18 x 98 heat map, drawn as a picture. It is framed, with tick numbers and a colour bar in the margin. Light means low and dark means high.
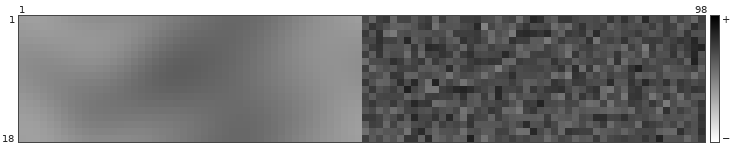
It is made of 1 by 2 panels. Panel 1,1: middling, smooth. Panel 1,2: high, fine-grained.
